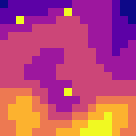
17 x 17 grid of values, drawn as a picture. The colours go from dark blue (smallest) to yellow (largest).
Slope: up to the bottom. Ninth with the highest average: bottom right. Average level on the scale: 50%. Ninth with the lowest average: top right. Lone odd cells: 3, each higher than its neighbours.
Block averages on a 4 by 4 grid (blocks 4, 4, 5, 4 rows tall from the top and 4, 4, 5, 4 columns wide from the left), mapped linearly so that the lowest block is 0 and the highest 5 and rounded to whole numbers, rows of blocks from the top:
1120
3221
3232
5455
